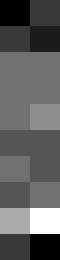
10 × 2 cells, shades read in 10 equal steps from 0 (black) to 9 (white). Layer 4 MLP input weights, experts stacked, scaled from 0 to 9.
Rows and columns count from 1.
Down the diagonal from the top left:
0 1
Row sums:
2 3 8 8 9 6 7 7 15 2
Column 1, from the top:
0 2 4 4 4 3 4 3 6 2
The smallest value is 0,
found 2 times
